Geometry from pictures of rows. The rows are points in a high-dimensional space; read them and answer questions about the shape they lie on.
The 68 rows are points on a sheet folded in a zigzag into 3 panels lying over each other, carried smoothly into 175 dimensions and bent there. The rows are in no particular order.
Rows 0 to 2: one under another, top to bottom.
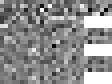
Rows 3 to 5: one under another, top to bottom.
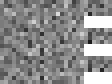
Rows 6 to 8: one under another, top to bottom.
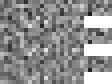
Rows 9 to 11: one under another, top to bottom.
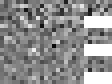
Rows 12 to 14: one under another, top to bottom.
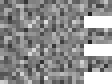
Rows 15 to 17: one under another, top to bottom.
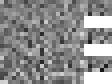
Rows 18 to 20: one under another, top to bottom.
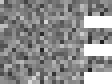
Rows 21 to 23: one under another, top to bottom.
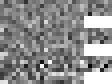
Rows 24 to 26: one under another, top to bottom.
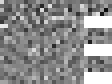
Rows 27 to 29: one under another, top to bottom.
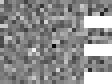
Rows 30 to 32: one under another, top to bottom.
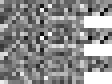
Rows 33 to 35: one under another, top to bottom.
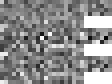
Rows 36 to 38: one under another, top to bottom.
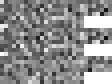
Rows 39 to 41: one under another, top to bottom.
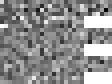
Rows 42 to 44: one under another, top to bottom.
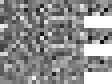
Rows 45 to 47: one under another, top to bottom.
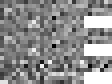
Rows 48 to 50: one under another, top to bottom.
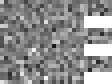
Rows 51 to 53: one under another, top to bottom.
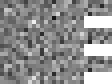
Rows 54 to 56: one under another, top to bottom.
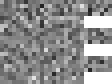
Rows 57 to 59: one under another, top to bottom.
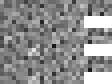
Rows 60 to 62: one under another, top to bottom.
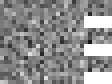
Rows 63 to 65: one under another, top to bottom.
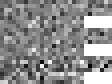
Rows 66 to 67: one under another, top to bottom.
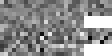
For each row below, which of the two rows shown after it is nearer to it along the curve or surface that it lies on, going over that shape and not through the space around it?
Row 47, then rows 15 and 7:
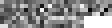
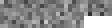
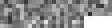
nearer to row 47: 15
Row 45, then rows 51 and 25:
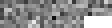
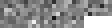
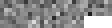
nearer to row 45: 51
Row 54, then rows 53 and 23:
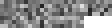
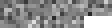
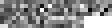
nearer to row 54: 23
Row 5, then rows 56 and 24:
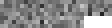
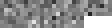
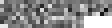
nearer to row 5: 24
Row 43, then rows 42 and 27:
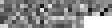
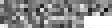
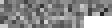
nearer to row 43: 27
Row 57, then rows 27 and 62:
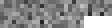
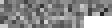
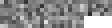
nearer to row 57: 27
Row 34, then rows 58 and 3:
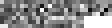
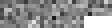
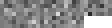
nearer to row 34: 3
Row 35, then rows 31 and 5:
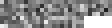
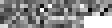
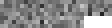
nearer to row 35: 31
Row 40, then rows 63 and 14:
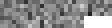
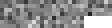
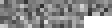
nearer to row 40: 14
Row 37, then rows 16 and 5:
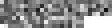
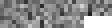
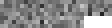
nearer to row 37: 16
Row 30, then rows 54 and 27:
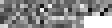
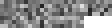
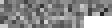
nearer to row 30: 27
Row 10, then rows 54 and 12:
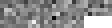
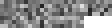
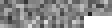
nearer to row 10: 12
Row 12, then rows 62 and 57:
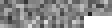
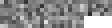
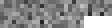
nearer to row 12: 62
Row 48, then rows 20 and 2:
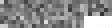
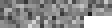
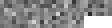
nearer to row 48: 2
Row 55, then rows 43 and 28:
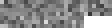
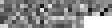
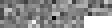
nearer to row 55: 43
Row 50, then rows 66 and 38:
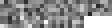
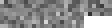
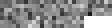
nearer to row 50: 38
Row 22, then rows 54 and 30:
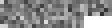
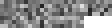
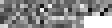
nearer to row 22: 30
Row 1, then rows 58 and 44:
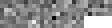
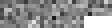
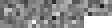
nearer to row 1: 44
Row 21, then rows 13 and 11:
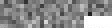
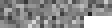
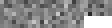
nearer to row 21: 13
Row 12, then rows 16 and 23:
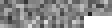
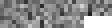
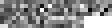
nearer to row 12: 16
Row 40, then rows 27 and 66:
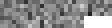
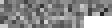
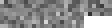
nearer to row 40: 27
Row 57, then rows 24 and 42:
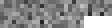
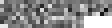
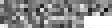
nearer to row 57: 24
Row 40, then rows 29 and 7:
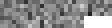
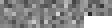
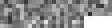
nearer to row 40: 7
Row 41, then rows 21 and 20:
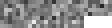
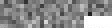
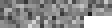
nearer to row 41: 20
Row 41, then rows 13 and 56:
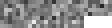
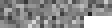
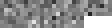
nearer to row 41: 13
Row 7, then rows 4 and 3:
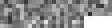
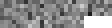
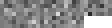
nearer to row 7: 4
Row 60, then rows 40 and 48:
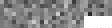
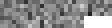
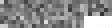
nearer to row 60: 48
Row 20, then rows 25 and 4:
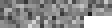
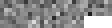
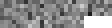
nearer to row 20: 25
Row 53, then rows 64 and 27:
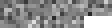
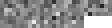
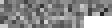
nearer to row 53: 64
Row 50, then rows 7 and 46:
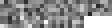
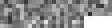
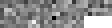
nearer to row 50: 7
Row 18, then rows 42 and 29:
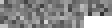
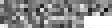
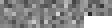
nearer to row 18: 29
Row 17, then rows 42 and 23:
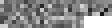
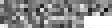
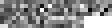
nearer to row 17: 23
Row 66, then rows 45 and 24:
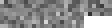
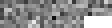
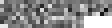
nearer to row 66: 24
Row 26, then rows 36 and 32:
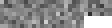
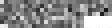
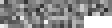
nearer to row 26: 36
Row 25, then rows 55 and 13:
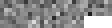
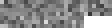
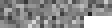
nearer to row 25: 13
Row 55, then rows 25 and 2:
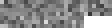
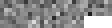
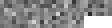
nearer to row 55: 2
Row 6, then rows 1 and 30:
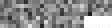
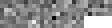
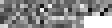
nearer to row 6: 1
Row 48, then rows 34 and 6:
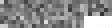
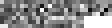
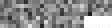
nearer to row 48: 34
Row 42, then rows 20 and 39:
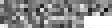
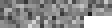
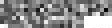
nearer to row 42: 39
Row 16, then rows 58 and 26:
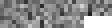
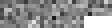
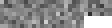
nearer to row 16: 58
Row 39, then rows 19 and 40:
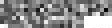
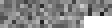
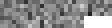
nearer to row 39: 40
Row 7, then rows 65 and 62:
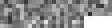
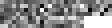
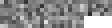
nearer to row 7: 62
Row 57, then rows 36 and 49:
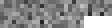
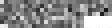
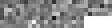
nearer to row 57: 36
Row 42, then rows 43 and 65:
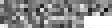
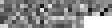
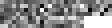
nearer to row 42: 65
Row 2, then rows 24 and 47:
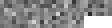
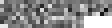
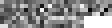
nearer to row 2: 24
